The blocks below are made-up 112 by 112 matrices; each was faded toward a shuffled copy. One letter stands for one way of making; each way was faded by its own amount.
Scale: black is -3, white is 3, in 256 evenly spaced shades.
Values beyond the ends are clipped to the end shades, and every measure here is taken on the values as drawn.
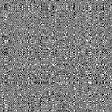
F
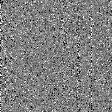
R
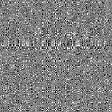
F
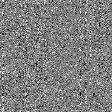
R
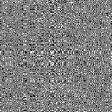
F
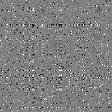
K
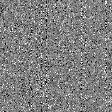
R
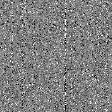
R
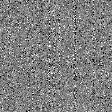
R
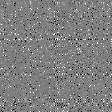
K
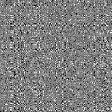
F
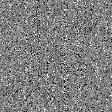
R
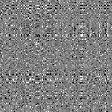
F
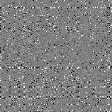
K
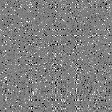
K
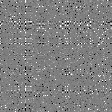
K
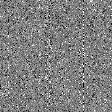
R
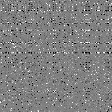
K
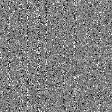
R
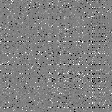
K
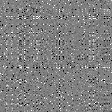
K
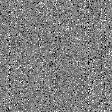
R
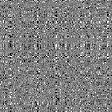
F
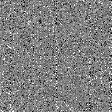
R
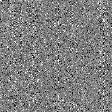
R
